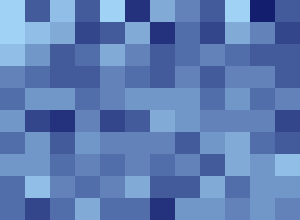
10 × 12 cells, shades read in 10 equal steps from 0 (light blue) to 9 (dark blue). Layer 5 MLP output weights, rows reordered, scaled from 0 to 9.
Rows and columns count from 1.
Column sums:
31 39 46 47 41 43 50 43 46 31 46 50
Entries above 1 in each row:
8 10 11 12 12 12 12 11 11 12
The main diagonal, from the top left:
0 1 6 6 4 6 4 4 2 4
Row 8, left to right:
3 3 5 4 5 4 5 4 6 2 3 1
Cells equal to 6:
21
